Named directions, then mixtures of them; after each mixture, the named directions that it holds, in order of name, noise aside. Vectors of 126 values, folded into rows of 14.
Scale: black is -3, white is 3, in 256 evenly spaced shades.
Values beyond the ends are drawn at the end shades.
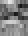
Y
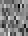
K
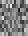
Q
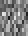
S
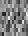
S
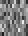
Q, S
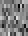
K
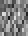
S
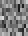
K, Q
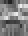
Y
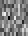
K, S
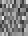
Q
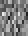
S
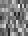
K, S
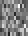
K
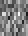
S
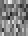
S, Y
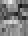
Y
